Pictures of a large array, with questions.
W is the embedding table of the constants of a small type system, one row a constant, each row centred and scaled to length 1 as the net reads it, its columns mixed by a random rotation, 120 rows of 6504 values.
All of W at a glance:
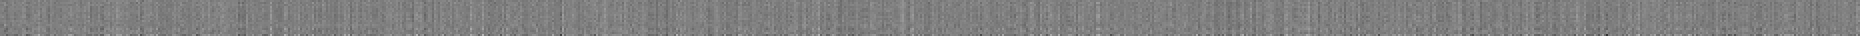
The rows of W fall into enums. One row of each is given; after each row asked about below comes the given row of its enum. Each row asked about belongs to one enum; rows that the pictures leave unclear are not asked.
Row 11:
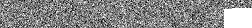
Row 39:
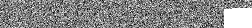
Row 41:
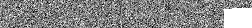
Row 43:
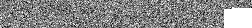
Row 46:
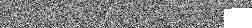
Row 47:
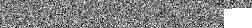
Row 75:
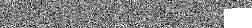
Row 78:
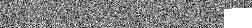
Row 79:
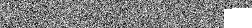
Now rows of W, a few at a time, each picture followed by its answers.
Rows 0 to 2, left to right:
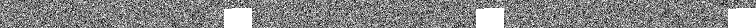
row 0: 11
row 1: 39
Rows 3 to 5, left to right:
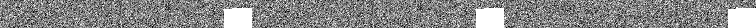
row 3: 41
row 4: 41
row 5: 43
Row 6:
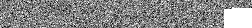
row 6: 43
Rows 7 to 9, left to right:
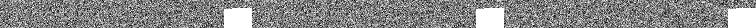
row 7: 39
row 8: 39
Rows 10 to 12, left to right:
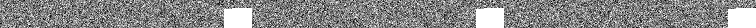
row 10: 47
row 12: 46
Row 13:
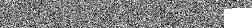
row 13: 75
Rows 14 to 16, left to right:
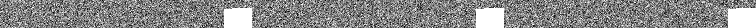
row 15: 41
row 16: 47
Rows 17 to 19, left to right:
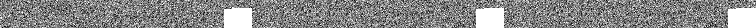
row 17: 43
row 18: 39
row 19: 39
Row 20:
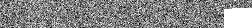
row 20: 78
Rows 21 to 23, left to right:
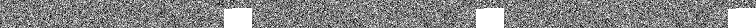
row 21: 47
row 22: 11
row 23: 11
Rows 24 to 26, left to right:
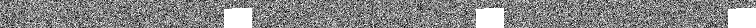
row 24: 78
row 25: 41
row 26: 39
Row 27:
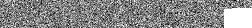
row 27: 75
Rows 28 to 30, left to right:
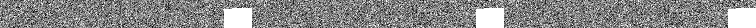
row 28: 41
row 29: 75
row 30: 75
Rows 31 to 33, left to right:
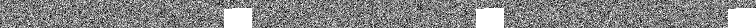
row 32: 41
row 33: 46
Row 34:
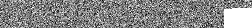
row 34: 39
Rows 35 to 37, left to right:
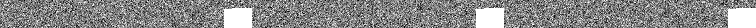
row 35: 11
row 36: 41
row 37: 47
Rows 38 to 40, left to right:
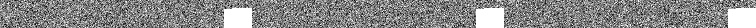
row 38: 79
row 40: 75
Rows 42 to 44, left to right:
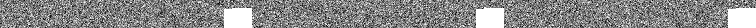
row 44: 11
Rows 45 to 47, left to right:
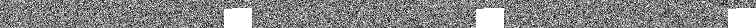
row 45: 39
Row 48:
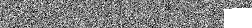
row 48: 41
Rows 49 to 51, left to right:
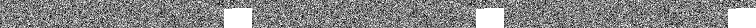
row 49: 47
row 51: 75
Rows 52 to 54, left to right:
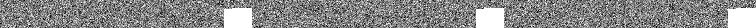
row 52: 47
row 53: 43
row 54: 41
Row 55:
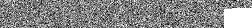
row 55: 75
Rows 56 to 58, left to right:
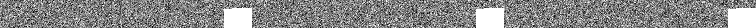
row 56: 41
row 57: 75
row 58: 47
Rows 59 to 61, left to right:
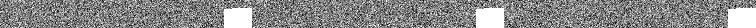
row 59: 39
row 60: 75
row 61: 79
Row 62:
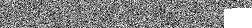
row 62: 75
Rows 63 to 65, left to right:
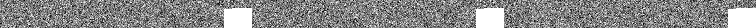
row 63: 47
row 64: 11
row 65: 78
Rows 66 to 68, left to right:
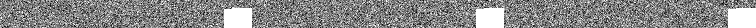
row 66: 43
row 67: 75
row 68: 47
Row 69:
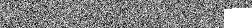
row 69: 79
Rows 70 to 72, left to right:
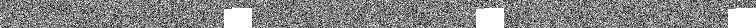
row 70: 43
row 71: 75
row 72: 78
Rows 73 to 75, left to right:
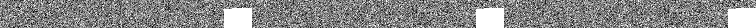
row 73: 41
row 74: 75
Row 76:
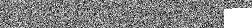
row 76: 39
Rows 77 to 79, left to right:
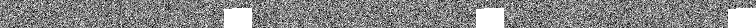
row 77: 41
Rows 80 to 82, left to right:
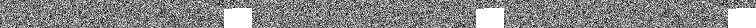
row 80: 47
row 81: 39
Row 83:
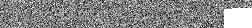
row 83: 39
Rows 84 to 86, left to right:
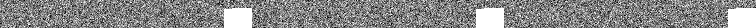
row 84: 47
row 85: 78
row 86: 46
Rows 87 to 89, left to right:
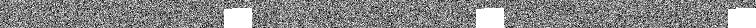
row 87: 39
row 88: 78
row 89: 43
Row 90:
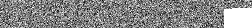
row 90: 39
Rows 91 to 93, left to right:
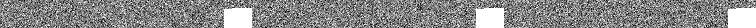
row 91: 11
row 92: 41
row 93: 39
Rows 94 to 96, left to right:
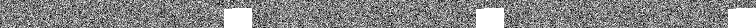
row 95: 78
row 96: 78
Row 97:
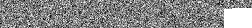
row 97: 47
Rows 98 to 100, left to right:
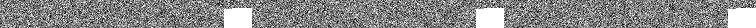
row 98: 47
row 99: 11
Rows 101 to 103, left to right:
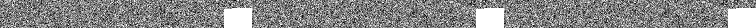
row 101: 75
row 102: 47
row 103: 47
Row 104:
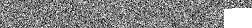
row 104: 11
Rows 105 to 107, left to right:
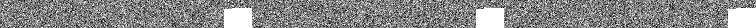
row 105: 11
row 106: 43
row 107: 41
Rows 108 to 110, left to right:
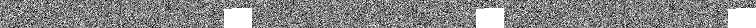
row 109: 75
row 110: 41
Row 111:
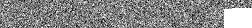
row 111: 11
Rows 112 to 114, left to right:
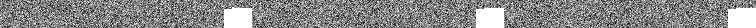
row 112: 43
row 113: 79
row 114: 79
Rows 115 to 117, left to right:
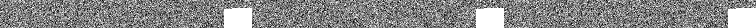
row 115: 39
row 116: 11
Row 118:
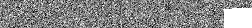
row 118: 41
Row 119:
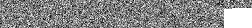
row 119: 47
